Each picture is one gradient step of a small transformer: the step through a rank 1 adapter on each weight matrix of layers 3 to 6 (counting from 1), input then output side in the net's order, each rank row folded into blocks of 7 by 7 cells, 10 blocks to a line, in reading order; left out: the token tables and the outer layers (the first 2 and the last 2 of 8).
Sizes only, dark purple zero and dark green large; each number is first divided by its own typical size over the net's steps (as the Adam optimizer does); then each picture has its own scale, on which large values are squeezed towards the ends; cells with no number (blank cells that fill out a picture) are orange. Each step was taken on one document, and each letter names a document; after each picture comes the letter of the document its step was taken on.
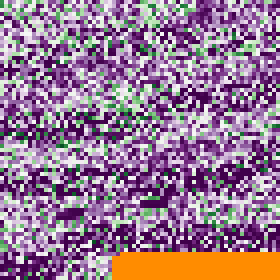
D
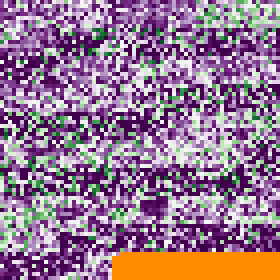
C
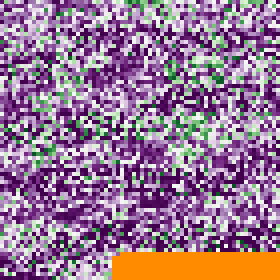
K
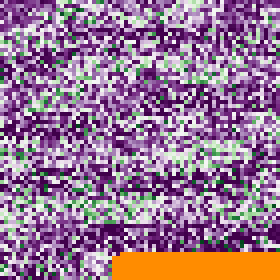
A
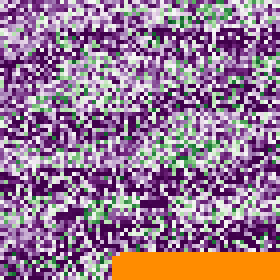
K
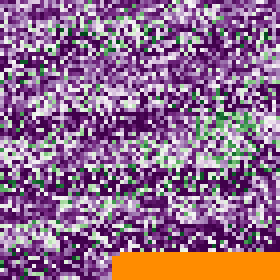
C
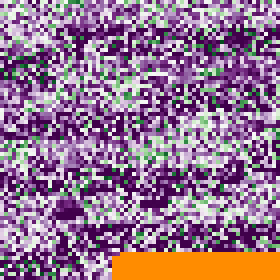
K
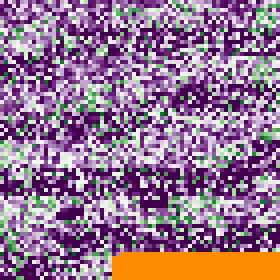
D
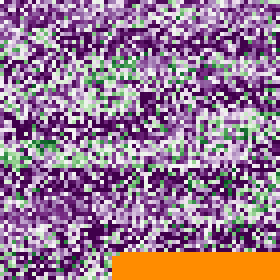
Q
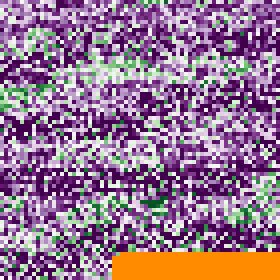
Q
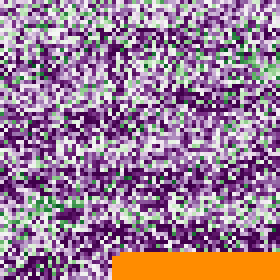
D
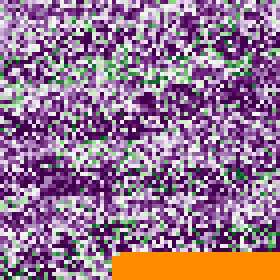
Q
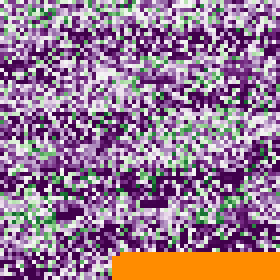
K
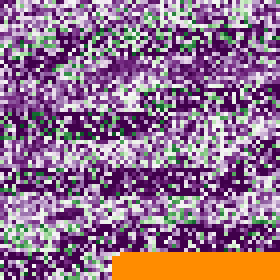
C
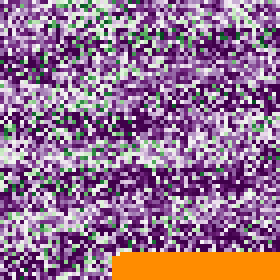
C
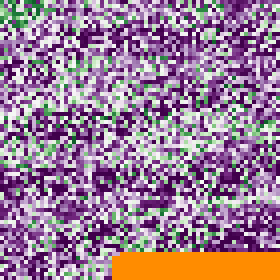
K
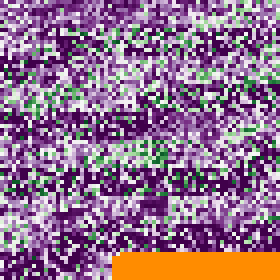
C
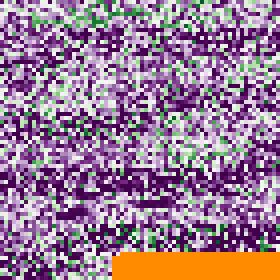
K
